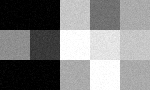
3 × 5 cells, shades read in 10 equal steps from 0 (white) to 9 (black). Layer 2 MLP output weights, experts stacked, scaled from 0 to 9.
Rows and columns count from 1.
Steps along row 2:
up down up up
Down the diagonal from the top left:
9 7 3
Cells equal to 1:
1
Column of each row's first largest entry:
1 2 1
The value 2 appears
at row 1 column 3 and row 2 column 5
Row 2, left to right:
4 7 0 1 2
